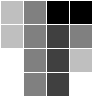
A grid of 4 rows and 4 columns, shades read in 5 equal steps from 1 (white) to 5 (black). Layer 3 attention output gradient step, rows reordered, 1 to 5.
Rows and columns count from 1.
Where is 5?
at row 1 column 3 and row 1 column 4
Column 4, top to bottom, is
5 3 2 1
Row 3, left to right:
1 3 4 2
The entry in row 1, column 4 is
5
